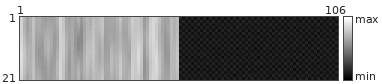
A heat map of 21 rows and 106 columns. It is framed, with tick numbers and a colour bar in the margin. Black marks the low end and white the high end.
The table splits into one row of 2 panels. Panel 1,1: high, streaked downward. Panel 1,2: very low, checkered, faint in contrast.
